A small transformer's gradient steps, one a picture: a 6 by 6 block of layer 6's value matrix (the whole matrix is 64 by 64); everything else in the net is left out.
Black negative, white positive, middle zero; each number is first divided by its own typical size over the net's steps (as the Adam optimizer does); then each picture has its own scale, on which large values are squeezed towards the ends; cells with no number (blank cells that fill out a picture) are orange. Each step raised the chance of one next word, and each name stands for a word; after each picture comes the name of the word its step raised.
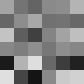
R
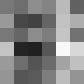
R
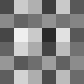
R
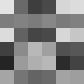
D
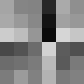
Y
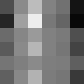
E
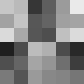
Y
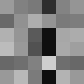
R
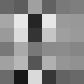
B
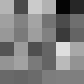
E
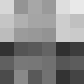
Y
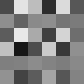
Y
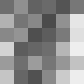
R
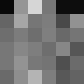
E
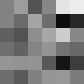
D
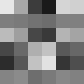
D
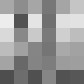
B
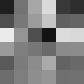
E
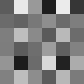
D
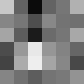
D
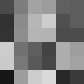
B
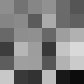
B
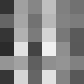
R
